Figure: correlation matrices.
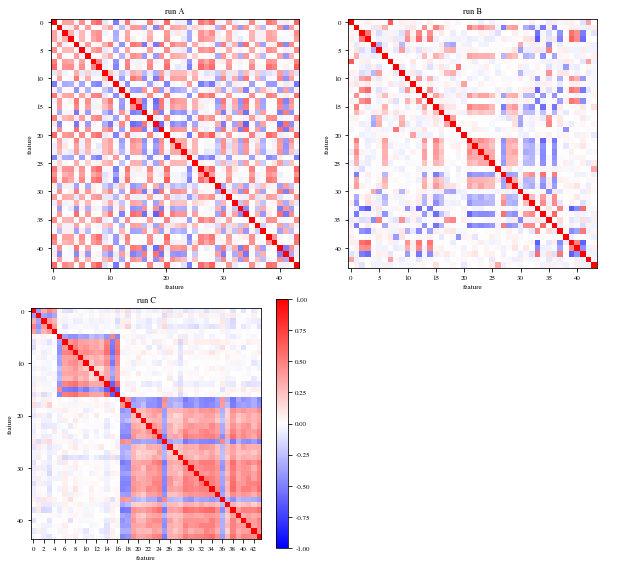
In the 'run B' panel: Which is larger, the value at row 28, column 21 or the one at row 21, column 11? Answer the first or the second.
the first
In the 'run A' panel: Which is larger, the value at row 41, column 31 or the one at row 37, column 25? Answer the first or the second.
the first
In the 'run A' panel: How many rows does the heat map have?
44
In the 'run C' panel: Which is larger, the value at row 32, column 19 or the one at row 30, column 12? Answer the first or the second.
the first
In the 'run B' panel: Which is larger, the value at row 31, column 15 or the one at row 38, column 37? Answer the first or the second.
the second
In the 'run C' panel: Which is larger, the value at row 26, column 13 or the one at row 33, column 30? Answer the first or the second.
the second
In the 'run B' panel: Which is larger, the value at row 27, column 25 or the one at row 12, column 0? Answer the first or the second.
the second
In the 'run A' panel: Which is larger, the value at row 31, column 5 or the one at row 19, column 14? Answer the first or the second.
the second
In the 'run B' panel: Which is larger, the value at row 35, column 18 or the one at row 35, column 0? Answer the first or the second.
the first
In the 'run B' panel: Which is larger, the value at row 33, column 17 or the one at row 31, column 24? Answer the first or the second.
the first
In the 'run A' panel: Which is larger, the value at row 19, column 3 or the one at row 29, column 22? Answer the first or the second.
the first
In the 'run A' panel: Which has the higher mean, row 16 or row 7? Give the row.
7
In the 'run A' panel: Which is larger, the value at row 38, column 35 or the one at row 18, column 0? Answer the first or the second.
the first
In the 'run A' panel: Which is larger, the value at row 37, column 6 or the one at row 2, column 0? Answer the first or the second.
the second
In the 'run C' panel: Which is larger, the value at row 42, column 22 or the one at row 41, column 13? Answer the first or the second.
the first
